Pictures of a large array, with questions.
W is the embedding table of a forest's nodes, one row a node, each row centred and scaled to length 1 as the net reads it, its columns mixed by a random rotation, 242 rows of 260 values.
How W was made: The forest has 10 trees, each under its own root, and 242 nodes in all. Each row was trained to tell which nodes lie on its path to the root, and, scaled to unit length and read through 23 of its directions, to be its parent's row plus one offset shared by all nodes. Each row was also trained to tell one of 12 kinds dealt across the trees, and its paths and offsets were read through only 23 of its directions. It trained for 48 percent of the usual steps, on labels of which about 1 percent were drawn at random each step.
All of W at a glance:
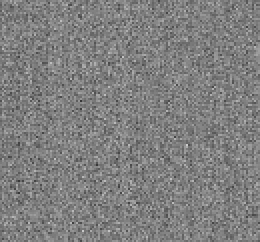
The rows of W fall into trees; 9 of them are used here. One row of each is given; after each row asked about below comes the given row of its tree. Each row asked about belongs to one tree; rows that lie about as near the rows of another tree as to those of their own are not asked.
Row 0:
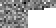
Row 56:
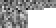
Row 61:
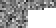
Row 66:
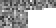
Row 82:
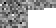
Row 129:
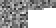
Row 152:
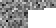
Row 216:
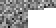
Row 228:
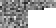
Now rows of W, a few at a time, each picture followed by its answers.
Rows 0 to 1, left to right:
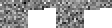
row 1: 66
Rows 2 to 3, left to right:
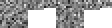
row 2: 216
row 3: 216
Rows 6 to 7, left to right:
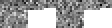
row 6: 0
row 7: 82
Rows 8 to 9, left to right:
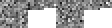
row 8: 0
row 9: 82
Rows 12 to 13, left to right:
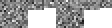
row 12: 129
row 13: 66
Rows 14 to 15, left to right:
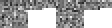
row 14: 66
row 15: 228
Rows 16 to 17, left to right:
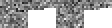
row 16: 216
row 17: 0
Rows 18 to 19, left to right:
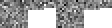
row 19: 216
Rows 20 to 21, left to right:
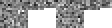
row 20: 0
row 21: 0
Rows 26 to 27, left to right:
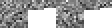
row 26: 216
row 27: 0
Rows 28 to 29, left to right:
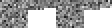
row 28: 61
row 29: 66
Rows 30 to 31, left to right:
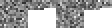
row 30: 216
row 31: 0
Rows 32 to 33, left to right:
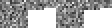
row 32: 228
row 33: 129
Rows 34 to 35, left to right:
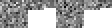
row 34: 129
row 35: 61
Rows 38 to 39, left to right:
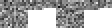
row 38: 66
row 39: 66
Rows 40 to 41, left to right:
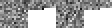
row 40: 0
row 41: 228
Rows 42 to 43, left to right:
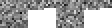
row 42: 216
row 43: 152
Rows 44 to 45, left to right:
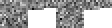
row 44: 152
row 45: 228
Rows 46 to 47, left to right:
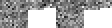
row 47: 228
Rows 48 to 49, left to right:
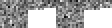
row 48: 129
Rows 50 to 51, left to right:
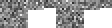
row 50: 82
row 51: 66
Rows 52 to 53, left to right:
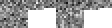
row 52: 129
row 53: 216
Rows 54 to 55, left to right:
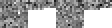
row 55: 0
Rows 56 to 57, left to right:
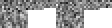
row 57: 152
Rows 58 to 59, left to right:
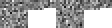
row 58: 0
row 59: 129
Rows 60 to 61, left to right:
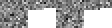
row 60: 129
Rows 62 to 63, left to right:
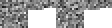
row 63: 129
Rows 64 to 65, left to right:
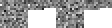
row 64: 129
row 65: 129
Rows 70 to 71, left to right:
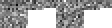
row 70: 61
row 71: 129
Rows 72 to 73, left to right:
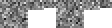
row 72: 228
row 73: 82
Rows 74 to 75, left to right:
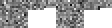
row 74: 0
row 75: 0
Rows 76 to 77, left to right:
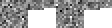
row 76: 216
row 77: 66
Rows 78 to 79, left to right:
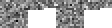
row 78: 152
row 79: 66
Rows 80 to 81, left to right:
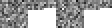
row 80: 0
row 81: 216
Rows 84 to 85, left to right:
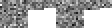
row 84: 66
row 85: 228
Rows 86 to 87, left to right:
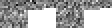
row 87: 66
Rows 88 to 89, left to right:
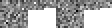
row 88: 216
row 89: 216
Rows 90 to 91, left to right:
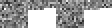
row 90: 129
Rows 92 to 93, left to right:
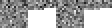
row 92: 0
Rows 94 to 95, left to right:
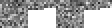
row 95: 0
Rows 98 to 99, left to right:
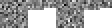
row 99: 82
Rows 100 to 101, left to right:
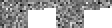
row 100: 216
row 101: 66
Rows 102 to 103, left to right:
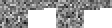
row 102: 129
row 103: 61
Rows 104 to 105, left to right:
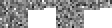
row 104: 216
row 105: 66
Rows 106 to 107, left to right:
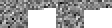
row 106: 216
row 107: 152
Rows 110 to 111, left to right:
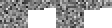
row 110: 216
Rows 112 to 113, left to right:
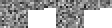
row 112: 0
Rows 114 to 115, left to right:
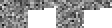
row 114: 0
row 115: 152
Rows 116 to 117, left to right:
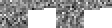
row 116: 152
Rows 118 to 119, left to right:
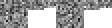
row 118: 228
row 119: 66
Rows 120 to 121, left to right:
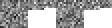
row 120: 216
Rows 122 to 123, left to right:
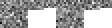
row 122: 228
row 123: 129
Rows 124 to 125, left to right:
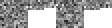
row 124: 66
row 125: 82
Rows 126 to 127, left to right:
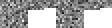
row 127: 216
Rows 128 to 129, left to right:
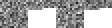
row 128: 66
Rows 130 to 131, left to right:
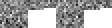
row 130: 129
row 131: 129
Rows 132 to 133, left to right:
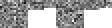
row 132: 66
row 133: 228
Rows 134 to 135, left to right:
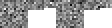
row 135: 0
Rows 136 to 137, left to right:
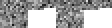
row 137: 129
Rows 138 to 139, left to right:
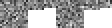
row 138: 0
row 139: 66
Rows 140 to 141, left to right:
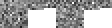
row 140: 129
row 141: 129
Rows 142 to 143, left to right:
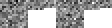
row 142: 216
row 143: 129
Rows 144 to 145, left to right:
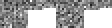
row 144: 66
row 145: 66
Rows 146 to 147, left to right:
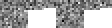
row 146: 66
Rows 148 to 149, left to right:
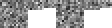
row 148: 216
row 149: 228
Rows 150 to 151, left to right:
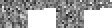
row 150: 56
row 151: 216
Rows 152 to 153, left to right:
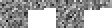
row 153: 216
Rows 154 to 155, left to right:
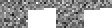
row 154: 129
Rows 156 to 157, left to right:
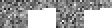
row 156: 216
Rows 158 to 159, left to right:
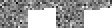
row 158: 82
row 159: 66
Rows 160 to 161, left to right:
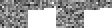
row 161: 66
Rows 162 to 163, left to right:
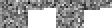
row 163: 0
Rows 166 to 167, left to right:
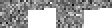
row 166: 56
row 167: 61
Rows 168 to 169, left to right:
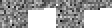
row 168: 129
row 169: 129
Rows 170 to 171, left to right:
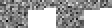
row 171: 82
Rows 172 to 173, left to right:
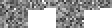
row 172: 216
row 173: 129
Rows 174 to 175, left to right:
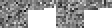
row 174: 56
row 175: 152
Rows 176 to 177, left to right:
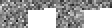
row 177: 129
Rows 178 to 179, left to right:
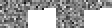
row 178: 56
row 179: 216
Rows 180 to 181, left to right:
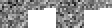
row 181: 228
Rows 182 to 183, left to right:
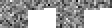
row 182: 0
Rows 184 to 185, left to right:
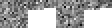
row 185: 129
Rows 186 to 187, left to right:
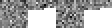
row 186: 0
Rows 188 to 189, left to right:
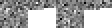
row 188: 0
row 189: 0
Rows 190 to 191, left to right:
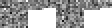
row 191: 228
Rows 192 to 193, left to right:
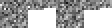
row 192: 66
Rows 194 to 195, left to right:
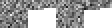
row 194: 216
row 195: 0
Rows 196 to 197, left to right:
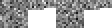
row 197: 216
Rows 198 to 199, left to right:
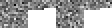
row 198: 216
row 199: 82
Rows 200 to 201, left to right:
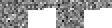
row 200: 0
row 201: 152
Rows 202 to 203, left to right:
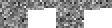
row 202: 228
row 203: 129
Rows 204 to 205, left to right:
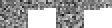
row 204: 216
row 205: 228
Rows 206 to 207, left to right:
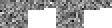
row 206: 129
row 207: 152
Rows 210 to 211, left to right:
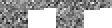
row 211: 0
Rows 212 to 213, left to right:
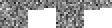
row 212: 0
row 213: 228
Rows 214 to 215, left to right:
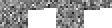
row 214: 129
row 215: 0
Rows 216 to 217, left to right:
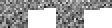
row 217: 66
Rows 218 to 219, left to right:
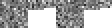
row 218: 216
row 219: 228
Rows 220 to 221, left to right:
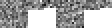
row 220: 66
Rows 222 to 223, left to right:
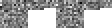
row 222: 152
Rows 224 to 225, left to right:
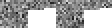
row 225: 66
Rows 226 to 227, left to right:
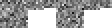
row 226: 129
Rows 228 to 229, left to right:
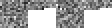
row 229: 66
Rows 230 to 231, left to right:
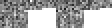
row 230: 66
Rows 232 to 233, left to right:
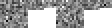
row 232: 228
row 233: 0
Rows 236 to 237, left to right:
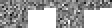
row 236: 66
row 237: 0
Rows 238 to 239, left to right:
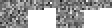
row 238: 56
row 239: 66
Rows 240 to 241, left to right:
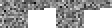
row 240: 129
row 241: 216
